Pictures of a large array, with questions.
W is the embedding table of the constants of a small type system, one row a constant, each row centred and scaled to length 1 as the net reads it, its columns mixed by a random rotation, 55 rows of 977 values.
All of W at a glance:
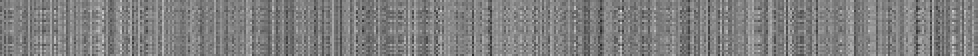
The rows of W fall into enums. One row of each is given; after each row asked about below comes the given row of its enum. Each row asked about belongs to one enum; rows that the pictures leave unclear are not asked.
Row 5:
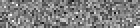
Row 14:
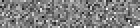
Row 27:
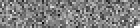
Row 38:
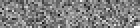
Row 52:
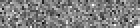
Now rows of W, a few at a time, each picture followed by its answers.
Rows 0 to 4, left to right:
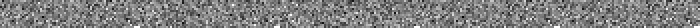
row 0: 14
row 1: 52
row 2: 5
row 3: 14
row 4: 14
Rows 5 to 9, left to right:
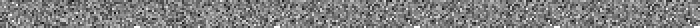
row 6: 38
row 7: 14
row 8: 14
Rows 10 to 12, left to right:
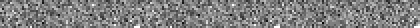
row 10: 52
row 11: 52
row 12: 27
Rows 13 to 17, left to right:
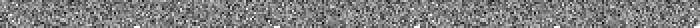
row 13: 5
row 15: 27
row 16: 5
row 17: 27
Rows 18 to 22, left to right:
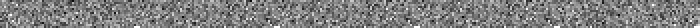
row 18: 5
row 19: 14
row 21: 14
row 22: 52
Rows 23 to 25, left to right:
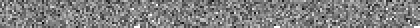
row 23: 27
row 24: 5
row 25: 14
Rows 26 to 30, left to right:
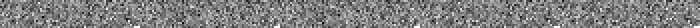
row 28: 27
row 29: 14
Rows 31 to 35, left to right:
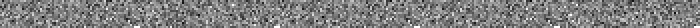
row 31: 14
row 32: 52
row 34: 14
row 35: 5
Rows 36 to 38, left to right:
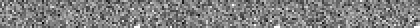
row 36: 27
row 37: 52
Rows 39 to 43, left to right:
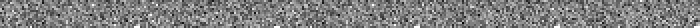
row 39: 52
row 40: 5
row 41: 52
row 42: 27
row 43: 38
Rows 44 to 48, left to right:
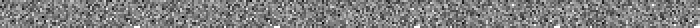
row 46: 27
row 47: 52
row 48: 52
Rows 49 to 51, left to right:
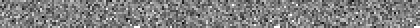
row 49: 14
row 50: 52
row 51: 5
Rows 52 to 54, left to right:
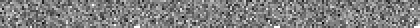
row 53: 14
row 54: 27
